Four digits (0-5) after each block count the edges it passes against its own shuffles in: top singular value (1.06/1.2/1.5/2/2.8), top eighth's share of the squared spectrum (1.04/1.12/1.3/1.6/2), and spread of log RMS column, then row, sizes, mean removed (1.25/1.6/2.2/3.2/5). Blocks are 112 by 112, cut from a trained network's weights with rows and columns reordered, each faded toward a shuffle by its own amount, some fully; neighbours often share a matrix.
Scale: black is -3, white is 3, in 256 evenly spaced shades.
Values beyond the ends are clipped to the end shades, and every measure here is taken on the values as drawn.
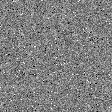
1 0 0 0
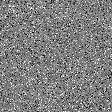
2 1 0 0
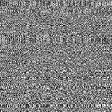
5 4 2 3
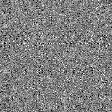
3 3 2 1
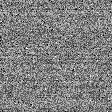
2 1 0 0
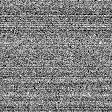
4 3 0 2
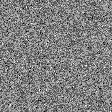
0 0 0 0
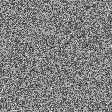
0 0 0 0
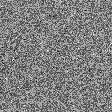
1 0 0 0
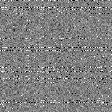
4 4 0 3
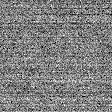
3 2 0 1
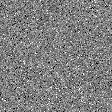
2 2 0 0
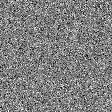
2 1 0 0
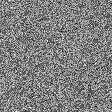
0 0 0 0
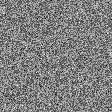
0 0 0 0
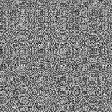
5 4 0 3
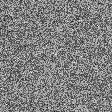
1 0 0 0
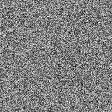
3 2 0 1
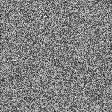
3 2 0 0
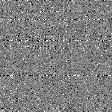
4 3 0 3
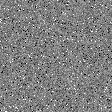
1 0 0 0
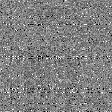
4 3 0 3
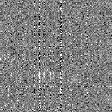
4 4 3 2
